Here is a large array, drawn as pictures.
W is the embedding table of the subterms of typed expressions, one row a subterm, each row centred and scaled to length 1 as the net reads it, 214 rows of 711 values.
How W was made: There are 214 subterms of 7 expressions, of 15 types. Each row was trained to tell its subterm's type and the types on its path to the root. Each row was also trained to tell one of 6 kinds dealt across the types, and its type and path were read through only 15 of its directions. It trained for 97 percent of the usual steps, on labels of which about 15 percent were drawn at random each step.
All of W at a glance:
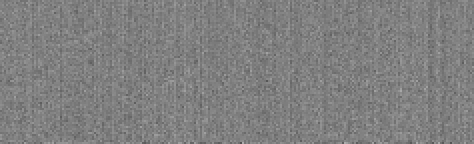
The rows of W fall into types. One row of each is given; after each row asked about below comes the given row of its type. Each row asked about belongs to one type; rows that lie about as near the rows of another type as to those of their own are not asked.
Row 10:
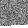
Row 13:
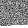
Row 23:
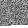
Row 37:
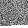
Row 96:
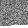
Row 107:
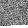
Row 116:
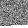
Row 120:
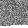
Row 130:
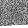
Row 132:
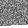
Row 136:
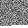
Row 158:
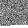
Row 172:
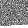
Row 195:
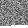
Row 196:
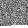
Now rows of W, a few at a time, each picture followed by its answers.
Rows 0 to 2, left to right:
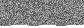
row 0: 13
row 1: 116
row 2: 96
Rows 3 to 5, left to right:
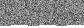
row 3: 196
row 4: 196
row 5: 158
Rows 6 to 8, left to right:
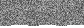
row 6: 96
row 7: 116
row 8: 10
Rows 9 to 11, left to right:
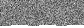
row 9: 96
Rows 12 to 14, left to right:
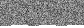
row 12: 132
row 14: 136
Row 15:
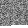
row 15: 195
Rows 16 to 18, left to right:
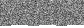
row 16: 116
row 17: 158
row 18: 172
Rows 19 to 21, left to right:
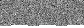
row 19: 195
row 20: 195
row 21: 10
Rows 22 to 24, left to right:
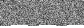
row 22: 132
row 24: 13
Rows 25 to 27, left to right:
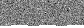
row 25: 195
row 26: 116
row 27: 196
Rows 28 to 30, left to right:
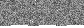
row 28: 132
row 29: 172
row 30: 196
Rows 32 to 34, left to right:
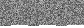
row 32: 13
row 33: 172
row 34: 132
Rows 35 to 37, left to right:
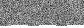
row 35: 158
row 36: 37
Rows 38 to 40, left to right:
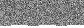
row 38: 120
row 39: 132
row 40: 136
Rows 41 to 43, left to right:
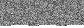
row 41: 116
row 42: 172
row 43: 195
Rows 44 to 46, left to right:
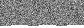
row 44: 37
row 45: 107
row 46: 120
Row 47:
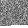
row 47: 96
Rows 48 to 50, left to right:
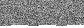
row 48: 195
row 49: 116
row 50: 158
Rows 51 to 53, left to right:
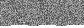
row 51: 132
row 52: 158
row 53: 158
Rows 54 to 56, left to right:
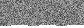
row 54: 37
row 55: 136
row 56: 130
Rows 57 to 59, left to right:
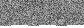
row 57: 10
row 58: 120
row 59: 136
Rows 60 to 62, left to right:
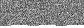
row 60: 96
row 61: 158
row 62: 196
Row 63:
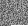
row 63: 196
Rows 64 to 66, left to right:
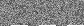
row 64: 107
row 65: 132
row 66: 13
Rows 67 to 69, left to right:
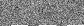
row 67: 37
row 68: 107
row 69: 130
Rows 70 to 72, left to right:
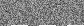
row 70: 196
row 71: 96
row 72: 195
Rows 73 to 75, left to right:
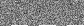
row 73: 130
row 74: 196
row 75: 120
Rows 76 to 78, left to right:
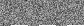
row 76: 107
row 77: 196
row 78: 136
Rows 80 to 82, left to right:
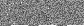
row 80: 10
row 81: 158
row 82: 120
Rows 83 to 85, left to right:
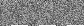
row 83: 130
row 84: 196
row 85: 196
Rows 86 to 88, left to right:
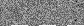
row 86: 130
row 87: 96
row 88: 37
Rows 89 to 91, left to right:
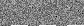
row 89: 172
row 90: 10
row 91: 116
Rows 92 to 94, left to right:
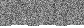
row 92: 130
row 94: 10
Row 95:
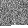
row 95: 10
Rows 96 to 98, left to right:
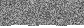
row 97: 136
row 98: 10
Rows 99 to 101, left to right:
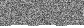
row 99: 132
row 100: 158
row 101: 23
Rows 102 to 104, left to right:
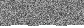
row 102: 132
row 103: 107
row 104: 136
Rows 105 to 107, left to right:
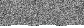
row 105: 195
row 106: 195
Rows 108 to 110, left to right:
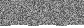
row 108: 107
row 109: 107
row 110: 132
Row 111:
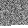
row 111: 130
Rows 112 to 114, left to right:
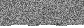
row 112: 96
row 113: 23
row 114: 37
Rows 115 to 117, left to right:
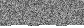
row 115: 172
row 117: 13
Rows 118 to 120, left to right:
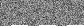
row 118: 136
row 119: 196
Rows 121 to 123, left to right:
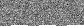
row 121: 172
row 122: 10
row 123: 158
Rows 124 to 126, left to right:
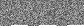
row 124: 96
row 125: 13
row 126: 96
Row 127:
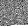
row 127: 96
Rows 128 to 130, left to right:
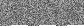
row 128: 158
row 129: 37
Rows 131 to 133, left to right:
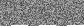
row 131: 116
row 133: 10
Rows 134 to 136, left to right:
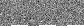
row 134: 195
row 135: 37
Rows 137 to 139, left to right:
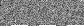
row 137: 37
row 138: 37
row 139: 23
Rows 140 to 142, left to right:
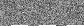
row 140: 120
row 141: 130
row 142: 107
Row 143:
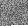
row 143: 10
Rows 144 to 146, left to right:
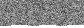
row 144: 196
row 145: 120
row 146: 120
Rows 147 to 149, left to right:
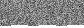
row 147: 37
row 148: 107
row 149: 120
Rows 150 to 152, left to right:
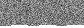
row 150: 13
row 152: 158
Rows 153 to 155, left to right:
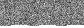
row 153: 13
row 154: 195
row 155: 23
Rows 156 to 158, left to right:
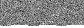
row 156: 96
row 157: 172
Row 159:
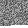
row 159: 107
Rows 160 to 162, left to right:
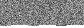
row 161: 130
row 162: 23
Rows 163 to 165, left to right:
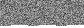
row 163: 196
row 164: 158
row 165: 132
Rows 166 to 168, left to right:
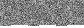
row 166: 120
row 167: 130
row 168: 116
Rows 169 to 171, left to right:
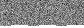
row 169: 10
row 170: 158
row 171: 107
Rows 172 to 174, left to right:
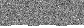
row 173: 23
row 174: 116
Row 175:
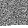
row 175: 158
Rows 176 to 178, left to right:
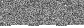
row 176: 37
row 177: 172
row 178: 132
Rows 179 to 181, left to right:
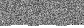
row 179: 158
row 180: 196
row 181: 158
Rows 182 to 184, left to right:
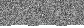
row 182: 37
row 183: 196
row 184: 13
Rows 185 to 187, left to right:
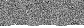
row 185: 196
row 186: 120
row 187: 120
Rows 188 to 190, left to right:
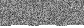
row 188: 172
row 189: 13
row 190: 96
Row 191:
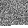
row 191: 195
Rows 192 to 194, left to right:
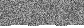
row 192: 120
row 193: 132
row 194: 130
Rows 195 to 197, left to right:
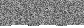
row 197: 120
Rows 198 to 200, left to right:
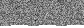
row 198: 136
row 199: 23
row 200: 23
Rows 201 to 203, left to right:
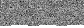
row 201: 116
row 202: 116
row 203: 172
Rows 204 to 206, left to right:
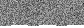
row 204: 120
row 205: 37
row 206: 116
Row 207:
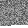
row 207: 172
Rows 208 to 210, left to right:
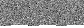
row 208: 120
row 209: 37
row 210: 107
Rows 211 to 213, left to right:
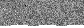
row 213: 13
